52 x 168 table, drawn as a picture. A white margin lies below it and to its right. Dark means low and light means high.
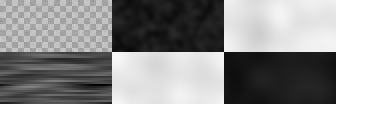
The table splits into 2 rows of 3 panels. Panel 1,1: high, checkered. Panel 1,2: very low, blotchy, faint in contrast. Panel 1,3: very high, smooth, faint in contrast. Panel 2,1: low, streaked across. Panel 2,2: very high, smooth, faint in contrast. Panel 2,3: very low, smooth, faint in contrast.
